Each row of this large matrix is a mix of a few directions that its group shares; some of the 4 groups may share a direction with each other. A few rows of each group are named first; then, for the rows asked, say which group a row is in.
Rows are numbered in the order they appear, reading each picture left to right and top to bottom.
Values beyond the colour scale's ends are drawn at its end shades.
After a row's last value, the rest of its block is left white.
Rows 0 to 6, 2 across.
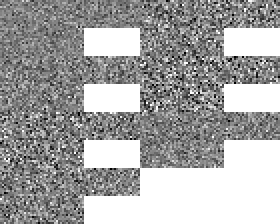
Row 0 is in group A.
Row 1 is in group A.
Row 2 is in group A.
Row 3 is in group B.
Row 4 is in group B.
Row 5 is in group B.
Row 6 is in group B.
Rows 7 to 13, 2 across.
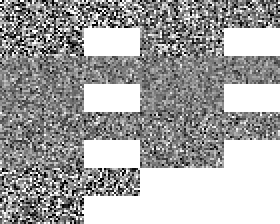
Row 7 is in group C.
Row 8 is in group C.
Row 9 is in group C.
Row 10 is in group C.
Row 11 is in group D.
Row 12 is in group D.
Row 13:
B
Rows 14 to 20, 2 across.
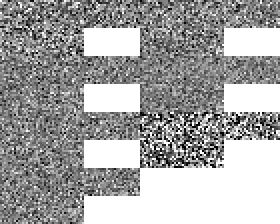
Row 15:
D
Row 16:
B
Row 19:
D
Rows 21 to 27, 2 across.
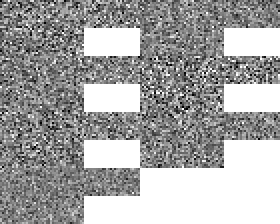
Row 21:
D
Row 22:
C
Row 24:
D
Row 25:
C
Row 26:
C
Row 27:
C
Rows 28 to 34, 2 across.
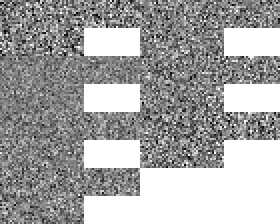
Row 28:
C
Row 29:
D
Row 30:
D
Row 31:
A
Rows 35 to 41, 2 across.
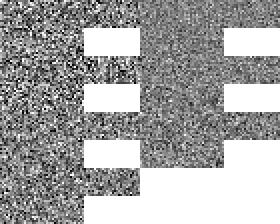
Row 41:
B
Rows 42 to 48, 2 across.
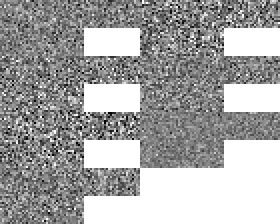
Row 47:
B
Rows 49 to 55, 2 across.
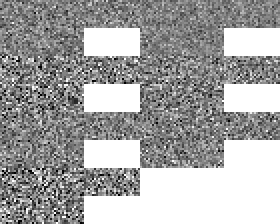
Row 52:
D
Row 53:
C
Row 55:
C
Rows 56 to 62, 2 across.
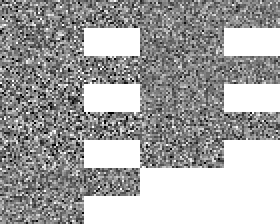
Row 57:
D
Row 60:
A
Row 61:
C
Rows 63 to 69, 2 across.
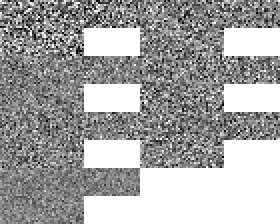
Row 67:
C
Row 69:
D
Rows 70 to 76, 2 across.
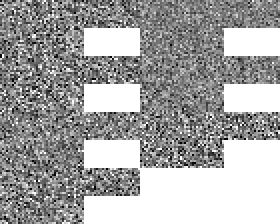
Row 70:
C
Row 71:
C
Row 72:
C
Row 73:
A
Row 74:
B
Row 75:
C
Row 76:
B
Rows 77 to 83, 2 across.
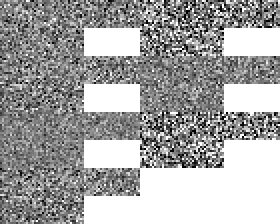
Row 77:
A
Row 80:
A
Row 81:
D
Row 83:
D
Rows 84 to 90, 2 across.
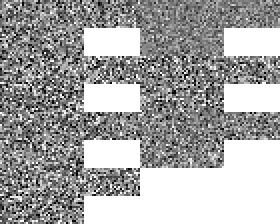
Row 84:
A
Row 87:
C
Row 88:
D
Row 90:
D
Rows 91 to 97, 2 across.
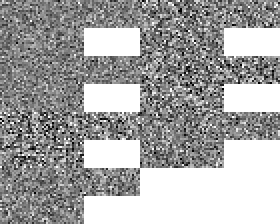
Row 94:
B
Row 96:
D
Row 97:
A
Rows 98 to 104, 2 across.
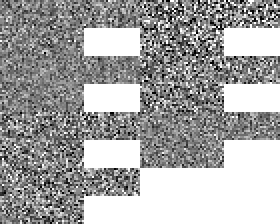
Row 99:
A
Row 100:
A
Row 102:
A
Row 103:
A
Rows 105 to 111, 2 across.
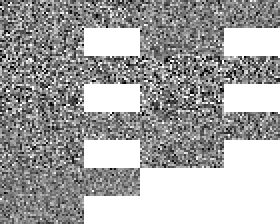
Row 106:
B
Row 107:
C
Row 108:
B
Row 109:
C
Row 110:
B
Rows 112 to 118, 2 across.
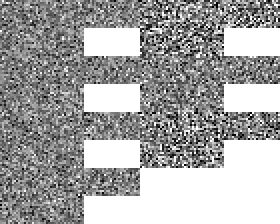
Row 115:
B
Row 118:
A
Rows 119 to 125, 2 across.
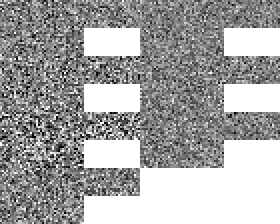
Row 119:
C
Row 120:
D
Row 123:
B
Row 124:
B
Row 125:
C
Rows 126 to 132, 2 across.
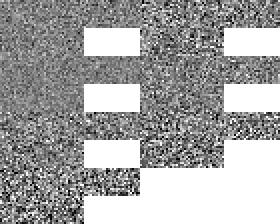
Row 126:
A
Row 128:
D
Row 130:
B
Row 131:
D
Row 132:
C
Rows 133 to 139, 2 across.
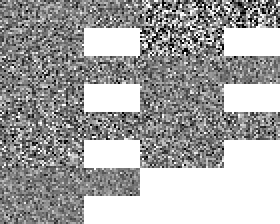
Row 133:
D
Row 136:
B
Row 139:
B
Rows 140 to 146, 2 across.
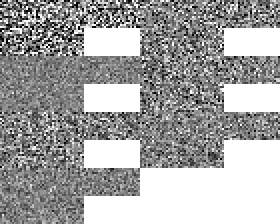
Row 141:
A
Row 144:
C
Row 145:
C
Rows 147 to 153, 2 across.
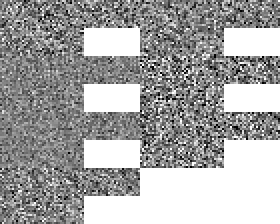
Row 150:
C
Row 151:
A
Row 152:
C
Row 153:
C
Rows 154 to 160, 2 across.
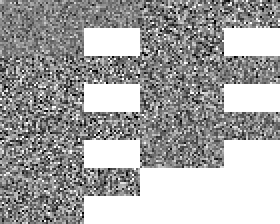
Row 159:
C
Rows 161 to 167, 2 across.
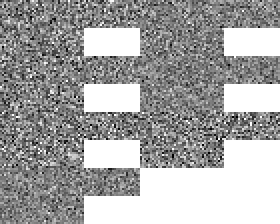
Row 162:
C
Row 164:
B
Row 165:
C
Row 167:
A
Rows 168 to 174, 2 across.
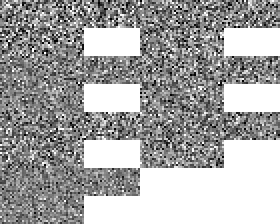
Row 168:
A
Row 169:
B
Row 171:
A
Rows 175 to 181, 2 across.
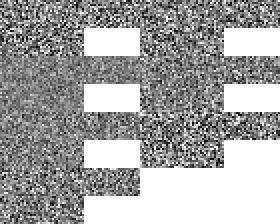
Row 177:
A
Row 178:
C
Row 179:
A
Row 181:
B
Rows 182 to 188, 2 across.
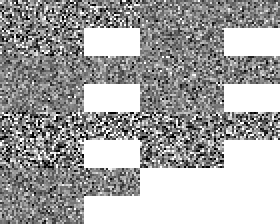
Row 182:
D
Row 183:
B
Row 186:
B
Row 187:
B
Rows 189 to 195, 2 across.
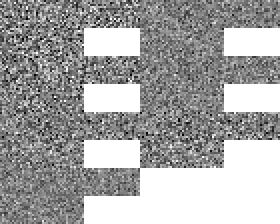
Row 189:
D
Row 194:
B
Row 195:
A
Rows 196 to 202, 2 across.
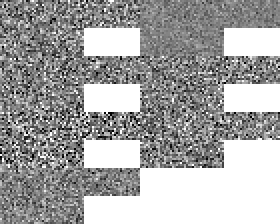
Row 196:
A
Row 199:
A
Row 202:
D
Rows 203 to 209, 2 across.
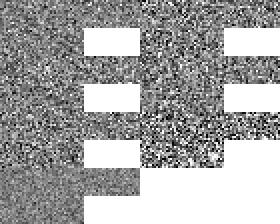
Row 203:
B
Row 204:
C
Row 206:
C
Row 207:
C
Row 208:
C
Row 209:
C
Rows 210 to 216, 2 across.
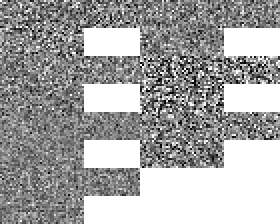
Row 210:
D
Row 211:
A
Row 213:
C
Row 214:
B
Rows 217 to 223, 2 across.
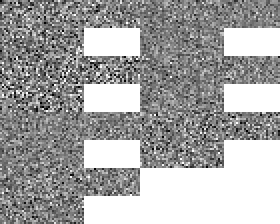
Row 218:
B
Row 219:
D
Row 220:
B
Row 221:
D
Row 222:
D
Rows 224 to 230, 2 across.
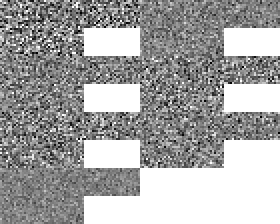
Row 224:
D
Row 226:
D
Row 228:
A
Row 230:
D
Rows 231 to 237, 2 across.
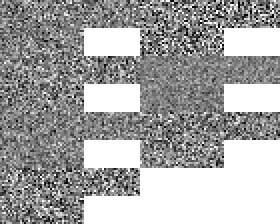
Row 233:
A
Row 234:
B
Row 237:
B
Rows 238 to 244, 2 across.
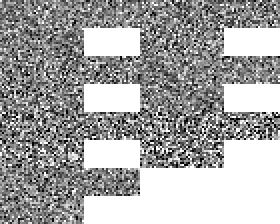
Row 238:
B
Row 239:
C
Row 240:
D
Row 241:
B
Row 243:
D
